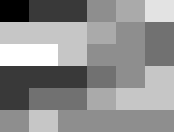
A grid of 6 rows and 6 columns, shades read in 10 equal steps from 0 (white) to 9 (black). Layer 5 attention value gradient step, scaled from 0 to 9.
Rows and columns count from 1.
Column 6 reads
1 5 5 2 2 4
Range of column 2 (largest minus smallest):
7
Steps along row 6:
down up same same same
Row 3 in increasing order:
0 0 2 4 4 5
